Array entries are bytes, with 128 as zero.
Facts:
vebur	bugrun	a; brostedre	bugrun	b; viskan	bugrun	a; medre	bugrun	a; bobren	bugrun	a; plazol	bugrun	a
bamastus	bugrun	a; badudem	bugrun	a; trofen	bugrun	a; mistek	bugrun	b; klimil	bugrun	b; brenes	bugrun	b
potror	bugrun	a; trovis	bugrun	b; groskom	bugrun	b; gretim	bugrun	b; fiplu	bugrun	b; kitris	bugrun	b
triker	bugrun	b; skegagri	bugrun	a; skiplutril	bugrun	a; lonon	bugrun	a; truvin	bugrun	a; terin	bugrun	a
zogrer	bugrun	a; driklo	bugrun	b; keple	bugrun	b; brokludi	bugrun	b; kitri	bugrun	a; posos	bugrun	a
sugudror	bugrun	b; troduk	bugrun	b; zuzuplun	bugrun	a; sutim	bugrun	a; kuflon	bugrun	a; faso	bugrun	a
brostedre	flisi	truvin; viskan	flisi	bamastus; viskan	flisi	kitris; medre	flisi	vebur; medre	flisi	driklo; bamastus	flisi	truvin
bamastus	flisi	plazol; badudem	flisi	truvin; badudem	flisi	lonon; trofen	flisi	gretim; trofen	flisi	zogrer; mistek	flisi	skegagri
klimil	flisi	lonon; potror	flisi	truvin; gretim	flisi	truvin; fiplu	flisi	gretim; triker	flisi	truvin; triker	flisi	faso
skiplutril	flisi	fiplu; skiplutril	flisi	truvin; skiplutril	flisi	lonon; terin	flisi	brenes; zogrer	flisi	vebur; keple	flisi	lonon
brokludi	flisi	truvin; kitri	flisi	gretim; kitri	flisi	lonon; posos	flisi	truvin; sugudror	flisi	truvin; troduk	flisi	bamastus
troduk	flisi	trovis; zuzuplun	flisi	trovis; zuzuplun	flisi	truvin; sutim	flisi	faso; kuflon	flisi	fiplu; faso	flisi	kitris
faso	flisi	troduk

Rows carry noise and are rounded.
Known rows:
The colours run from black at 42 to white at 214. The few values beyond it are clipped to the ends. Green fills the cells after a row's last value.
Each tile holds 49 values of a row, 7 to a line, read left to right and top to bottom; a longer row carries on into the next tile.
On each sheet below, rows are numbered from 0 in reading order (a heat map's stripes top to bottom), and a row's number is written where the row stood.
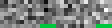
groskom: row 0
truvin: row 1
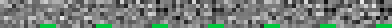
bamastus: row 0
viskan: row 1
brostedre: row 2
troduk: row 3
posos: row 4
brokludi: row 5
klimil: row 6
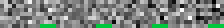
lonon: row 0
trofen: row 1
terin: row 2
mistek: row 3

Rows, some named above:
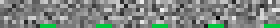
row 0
zuzuplun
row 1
bobren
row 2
lonon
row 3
badudem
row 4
vebur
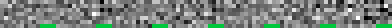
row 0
faso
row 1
fiplu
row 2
zuzuplun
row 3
kitris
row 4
plazol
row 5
medre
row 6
mistek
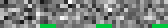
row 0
driklo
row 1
skegagri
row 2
trofen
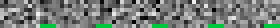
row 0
driklo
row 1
triker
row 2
brenes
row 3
trovis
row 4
kuflon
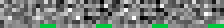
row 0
zogrer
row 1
mistek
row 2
mistek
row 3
gretim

